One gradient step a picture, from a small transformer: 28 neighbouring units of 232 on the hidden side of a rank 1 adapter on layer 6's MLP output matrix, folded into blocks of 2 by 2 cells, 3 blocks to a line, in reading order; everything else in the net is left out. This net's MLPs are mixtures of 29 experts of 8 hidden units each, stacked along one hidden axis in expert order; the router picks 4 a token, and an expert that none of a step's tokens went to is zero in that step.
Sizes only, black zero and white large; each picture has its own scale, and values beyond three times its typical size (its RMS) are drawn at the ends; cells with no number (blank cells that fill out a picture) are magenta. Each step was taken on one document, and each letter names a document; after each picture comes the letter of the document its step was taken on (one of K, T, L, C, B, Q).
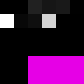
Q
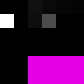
Q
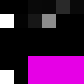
Q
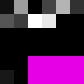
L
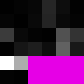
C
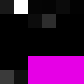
L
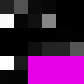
Q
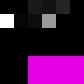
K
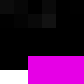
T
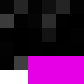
T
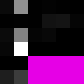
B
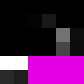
C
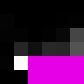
K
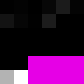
T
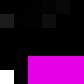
Q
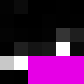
C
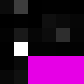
B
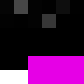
T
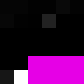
T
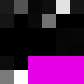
T
